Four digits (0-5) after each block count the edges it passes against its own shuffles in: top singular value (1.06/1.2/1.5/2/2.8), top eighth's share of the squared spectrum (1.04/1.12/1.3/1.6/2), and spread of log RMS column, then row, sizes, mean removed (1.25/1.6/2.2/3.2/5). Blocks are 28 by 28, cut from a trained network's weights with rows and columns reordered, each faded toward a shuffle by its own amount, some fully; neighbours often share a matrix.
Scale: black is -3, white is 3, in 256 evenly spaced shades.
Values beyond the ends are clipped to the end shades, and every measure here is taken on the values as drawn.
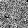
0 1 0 0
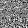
2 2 0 1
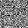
3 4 0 2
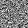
0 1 0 0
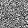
2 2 0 1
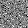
1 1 0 1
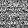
2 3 0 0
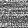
3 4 0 1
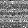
3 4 1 1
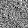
0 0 0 0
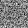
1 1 0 0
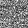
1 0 0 0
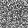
0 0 0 0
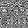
3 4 0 2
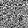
3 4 0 2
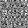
3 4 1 2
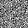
0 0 0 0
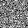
0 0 0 0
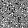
0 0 0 0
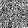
3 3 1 1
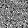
0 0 0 0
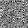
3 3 1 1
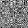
3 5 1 2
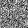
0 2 0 0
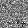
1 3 0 1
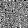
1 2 0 0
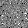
1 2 0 1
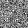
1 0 0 0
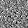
1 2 0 1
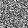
0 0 0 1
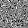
1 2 0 1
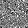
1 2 0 1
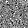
0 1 0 0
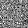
0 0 0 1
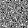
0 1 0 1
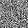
2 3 0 1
